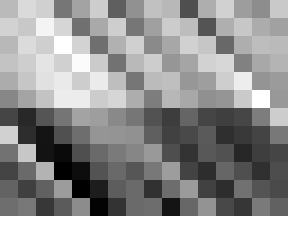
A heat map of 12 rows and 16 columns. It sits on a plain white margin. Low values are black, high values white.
Values change most from cell to cell in the bottom left. A horizontal seam about 50% of the way down splits the table, and the top part is higher. The ninth with the highest average is the top left.
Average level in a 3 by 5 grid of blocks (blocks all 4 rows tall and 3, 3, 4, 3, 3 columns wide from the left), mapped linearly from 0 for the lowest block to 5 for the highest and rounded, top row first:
5 4 4 4 4
2 4 3 2 3
1 0 1 1 1
